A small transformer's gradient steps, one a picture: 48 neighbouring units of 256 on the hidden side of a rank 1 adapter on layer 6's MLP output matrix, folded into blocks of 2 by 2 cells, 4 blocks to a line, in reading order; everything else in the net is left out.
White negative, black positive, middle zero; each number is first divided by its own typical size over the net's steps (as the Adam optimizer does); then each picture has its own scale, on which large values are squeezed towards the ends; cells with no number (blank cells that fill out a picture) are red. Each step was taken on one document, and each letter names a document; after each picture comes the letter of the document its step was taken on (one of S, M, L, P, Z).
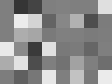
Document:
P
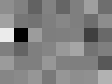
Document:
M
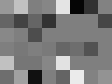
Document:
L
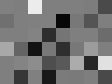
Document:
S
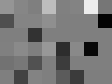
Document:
L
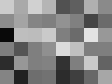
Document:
M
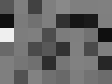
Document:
S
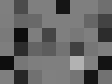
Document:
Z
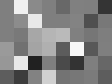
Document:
P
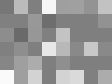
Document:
L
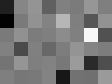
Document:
M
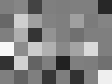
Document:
P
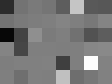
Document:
M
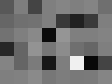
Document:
S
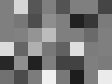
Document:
P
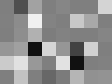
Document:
P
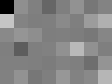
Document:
M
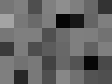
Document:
S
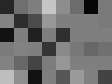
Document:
L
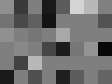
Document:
L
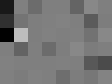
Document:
M
